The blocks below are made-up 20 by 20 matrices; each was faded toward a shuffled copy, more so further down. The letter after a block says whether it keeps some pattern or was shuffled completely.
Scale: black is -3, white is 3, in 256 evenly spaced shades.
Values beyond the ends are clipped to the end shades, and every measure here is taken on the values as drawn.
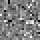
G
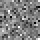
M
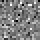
M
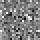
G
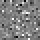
M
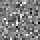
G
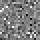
G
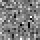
M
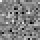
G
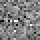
G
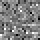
M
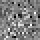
G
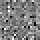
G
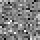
G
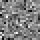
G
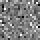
M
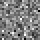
M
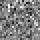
M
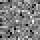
M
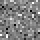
M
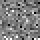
M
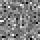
M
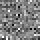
G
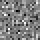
M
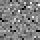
G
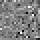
M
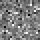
M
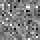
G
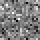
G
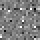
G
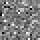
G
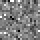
M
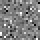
M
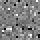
G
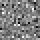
G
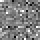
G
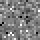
G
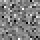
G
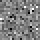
M
